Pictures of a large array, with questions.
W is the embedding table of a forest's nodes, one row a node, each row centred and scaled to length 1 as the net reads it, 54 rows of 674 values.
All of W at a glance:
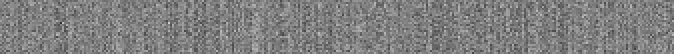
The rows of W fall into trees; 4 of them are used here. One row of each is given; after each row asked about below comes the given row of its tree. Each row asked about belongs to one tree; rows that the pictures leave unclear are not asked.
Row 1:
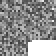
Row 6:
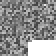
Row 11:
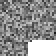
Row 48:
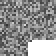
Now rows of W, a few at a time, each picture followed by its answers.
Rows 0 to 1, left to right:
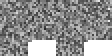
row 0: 48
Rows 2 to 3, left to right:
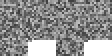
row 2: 6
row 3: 11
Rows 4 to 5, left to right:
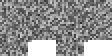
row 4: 6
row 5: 6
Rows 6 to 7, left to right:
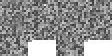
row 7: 6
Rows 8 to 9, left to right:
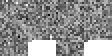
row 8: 1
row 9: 11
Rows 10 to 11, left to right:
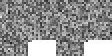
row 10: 1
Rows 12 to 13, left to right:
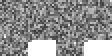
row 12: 11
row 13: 48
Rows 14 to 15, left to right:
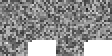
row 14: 11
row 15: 11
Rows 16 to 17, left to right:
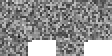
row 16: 1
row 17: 48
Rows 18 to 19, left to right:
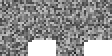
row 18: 11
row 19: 48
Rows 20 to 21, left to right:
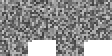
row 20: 6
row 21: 6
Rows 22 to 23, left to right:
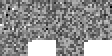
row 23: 48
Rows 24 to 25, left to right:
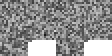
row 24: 11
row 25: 11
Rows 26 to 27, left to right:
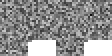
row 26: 6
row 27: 48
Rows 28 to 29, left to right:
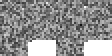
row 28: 11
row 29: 48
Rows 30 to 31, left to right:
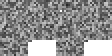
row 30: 48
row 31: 48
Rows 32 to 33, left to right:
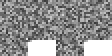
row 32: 6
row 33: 6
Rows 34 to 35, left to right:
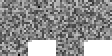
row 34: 6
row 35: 6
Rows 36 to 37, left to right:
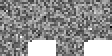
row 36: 11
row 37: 11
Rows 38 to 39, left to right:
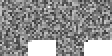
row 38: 6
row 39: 48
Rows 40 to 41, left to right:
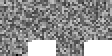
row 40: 6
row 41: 1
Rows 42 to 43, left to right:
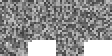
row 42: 11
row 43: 6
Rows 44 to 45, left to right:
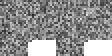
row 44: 48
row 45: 48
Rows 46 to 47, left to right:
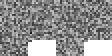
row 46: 48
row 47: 6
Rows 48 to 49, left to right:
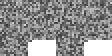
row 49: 48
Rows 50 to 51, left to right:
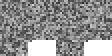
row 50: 11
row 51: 11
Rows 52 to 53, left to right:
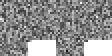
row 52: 6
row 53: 48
